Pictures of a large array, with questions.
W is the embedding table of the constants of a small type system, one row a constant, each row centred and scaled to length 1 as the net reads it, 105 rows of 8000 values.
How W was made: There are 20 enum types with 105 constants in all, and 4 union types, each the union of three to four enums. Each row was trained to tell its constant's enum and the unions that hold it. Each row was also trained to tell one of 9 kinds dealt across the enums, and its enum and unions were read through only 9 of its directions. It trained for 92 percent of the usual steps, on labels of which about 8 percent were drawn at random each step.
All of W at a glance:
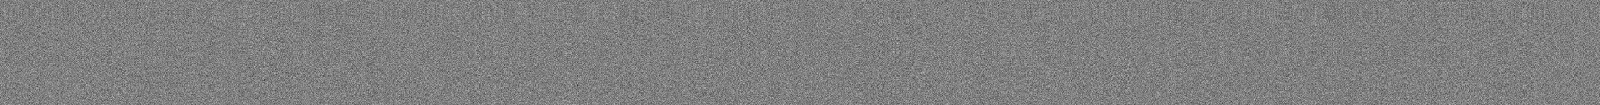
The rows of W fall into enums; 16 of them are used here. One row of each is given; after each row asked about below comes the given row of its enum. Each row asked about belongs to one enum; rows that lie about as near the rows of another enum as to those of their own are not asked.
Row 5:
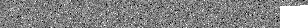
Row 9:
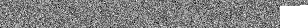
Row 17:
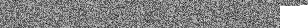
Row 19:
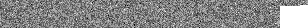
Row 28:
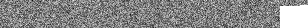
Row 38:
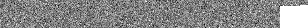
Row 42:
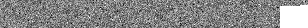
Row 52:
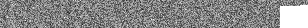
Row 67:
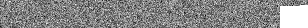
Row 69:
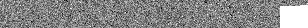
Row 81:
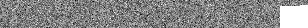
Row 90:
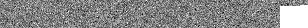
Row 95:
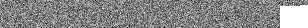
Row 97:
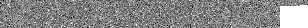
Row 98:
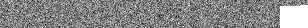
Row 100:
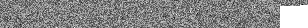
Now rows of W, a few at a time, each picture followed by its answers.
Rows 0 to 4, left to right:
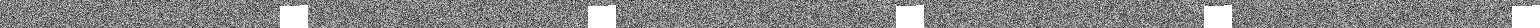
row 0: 98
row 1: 42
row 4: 38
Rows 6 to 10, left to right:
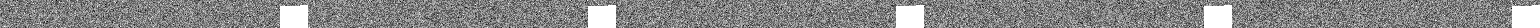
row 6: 19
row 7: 38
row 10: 67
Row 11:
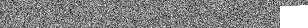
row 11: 5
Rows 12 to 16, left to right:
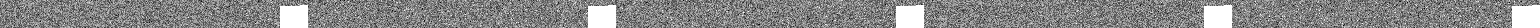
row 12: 17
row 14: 5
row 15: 28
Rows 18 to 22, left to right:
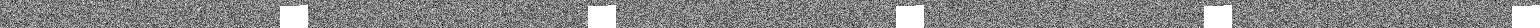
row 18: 81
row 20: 100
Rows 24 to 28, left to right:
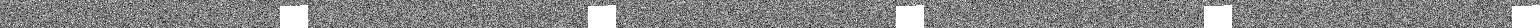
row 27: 81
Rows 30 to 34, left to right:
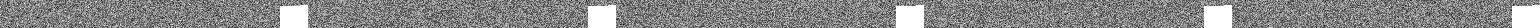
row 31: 38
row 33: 28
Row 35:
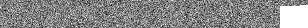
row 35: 67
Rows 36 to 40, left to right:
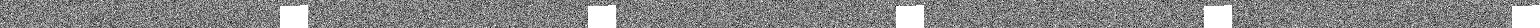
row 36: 100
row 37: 42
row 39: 52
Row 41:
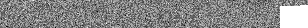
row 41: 98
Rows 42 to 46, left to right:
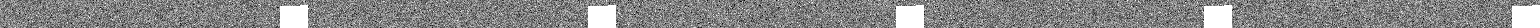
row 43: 100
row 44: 81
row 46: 9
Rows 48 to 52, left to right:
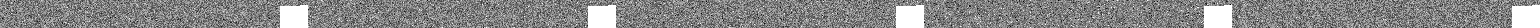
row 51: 95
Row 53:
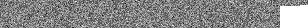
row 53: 100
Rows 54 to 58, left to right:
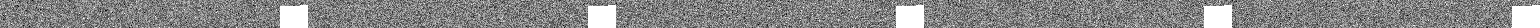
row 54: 9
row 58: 38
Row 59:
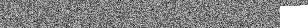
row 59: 52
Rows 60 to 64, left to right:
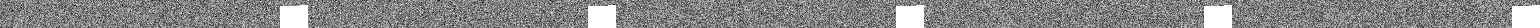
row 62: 9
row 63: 95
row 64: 81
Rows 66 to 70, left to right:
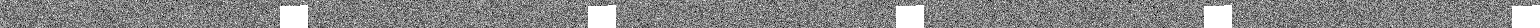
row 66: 42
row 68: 28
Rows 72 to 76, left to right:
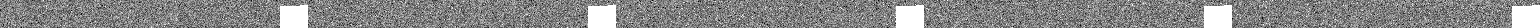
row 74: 97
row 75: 17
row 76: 17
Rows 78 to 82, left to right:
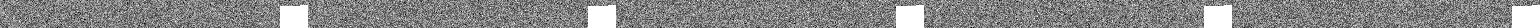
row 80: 19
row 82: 67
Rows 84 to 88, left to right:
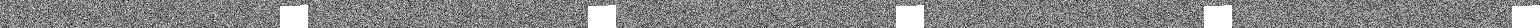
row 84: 69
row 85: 5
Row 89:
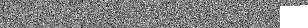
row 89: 52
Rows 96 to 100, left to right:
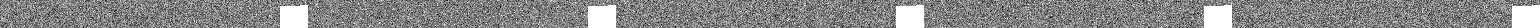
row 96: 95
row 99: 90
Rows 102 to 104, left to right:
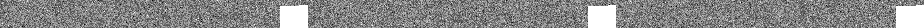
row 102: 5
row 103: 17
